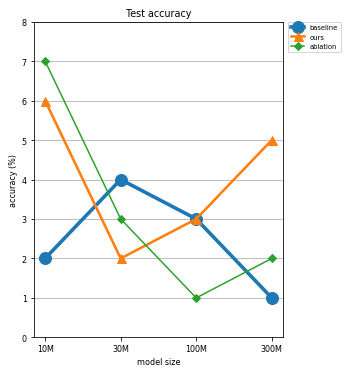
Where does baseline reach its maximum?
30M
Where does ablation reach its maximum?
10M
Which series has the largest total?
ours
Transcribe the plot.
Title: Test accuracy
x-axis: model size, ticks 10M 30M 100M 300M
y-axis: accuracy (%), ticks 0 1 2 3 4 5 6 7 8
Legend: baseline, ours, ablation
Values:
baseline: 2 4 3 1
ours: 6 2 3 5
ablation: 7 3 1 2
